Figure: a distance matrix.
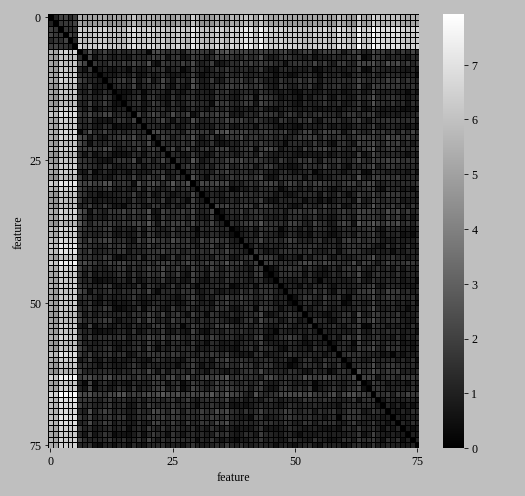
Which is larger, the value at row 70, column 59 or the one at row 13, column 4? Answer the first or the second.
the second
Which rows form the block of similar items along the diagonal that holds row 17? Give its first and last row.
6 to 75
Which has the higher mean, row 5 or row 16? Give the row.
5
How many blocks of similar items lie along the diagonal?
2
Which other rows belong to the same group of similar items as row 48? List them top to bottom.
6, 7, 8, 9, 10, 11, 12, 13, 14, 15, 16, 17, 18, 19, 20, 21, 22, 23, 24, 25, 26, 27, 28, 29, 30, 31, 32, 33, 34, 35, 36, 37, 38, 39, 40, 41, 42, 43, 44, 45, 46, 47, 49, 50, 51, 52, 53, 54, 55, 56, 57, 58, 59, 60, 61, 62, 63, 64, 65, 66, 67, 68, 69, 70, 71, 72, 73, 74, 75
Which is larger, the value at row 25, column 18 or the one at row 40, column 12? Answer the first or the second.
the second
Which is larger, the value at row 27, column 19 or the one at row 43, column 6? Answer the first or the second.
the second
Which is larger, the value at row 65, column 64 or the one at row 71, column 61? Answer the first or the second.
the second
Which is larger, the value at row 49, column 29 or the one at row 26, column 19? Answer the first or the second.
the first
